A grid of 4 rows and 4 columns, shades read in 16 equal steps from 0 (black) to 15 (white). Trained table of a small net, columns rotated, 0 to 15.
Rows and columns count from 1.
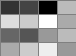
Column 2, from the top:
4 12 5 12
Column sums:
32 33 38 41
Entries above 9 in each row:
1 4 1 3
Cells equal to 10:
2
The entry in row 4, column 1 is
10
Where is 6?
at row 3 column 1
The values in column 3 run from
0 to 15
